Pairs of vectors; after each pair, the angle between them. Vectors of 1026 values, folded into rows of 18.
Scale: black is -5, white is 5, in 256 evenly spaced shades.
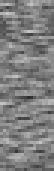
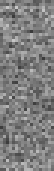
partly opposed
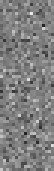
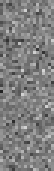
partly aligned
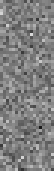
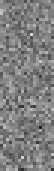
nearly parallel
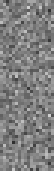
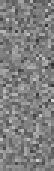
orthogonal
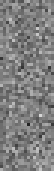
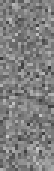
nearly parallel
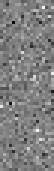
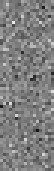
nearly opposite
